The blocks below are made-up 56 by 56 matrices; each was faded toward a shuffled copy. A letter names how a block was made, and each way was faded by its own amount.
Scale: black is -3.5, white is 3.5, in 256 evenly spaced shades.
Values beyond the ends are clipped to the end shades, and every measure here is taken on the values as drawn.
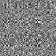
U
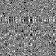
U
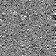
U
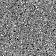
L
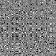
U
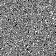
L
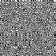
U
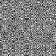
U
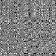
U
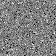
L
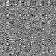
U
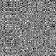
U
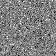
L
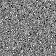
L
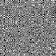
U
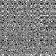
U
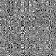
U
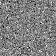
L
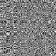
U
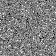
L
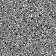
L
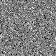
L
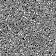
L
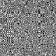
U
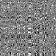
U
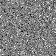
L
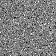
L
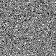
L
